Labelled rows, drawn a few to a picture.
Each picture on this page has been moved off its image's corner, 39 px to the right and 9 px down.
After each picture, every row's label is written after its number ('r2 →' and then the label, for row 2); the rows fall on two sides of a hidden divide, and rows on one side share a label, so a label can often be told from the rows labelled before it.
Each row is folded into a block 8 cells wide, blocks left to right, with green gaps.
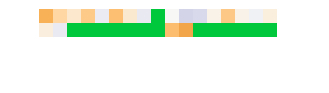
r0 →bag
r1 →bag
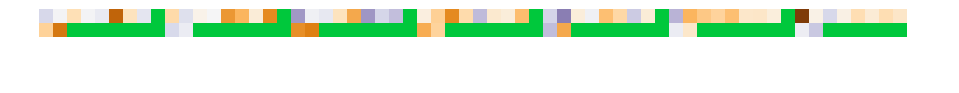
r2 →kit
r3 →bag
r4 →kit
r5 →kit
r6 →bag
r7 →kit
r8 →bag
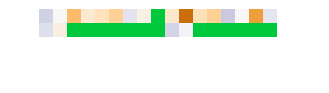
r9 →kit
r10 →kit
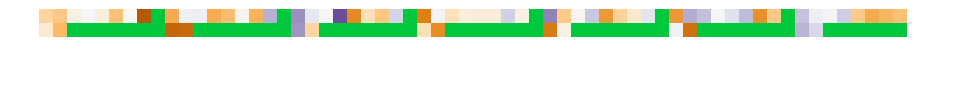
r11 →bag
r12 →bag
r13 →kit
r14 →bag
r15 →kit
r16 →bag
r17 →kit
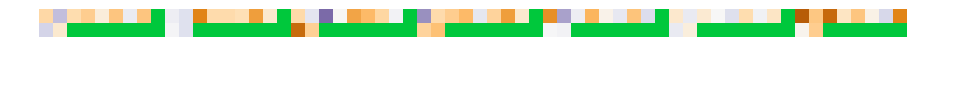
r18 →bag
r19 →kit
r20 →bag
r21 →kit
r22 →bag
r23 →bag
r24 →bag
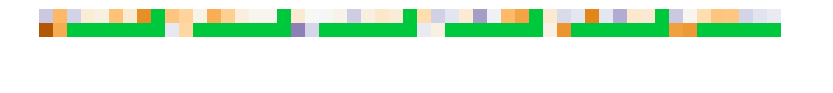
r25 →kit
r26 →bag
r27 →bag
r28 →bag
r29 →bag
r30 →kit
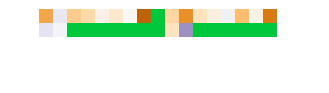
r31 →bag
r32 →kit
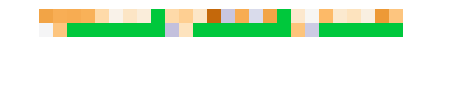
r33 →bag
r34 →bag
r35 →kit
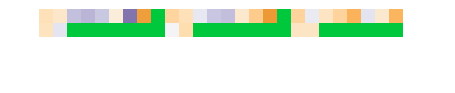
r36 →bag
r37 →bag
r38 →bag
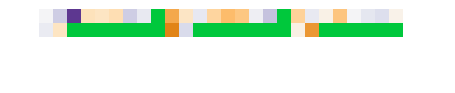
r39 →bag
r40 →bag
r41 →bag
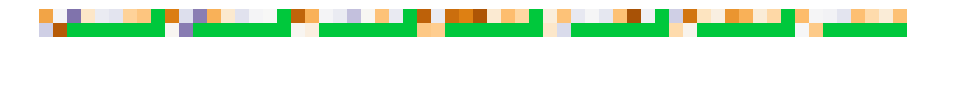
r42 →bag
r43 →bag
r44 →bag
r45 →bag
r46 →kit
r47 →kit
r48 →bag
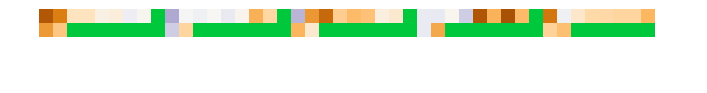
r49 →bag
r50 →kit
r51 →kit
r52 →kit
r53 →bag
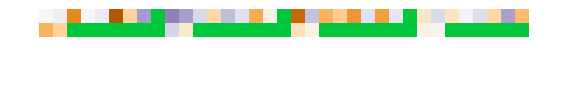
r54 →kit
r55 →kit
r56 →bag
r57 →bag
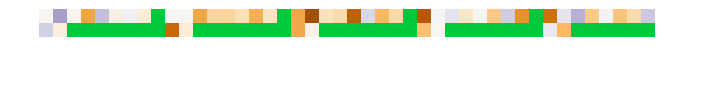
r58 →bag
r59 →kit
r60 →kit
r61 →bag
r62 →bag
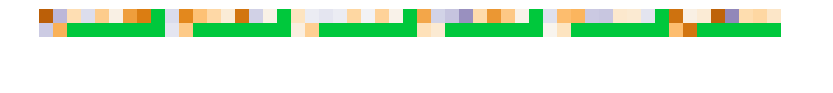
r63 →bag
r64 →kit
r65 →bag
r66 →bag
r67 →kit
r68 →bag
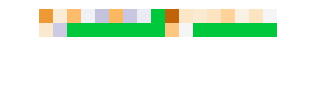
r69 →bag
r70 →bag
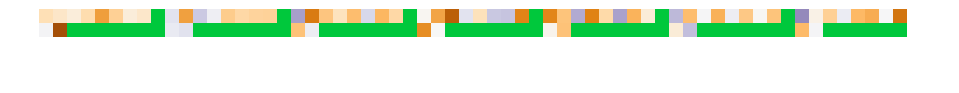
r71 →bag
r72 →kit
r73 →kit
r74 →kit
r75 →bag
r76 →kit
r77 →kit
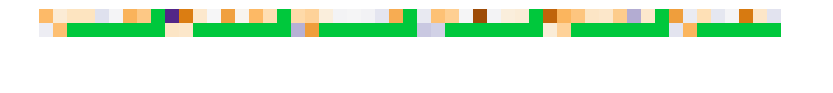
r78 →bag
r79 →kit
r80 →bag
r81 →kit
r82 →bag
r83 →bag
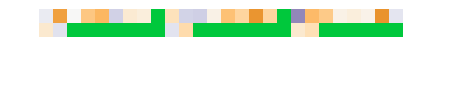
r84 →kit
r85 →bag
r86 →kit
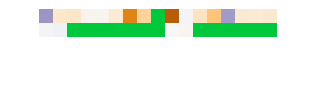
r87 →kit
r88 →bag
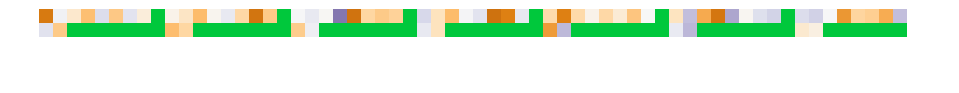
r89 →bag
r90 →kit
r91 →kit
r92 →kit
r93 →kit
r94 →bag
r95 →kit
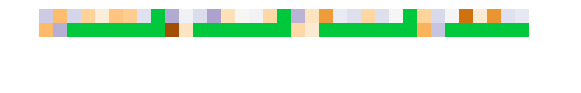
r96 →kit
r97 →kit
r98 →kit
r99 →bag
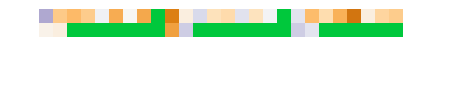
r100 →kit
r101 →bag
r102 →kit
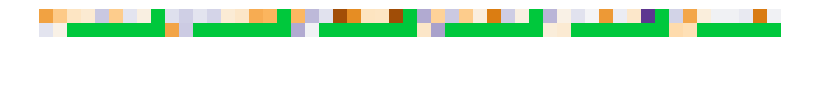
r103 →bag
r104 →kit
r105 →bag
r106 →kit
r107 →kit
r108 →kit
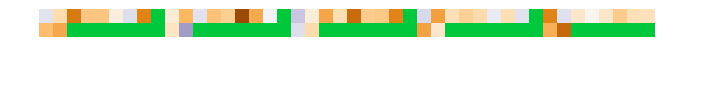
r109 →kit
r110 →kit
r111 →kit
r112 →kit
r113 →bag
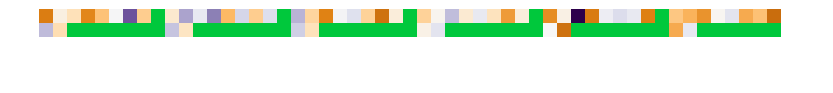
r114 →bag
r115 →bag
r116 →kit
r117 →bag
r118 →bag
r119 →kit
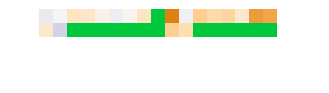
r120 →kit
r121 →bag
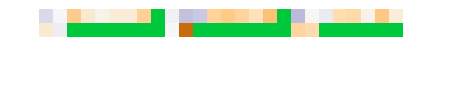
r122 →kit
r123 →bag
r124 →kit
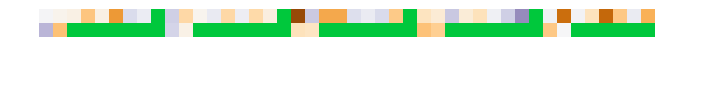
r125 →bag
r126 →kit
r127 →bag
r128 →bag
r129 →kit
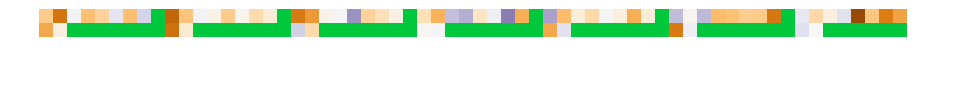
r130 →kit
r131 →bag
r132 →bag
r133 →bag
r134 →kit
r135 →kit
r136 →kit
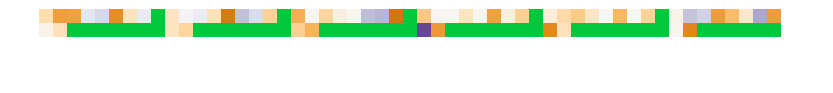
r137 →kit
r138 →bag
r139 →bag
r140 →bag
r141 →kit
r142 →bag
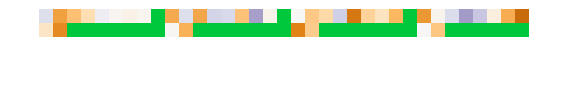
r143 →kit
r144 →bag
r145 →kit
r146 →bag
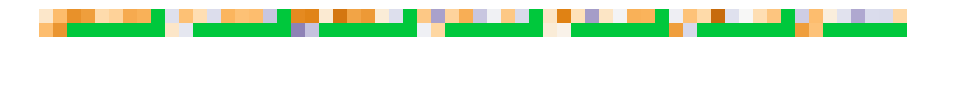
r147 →kit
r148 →kit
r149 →bag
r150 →bag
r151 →kit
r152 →kit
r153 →kit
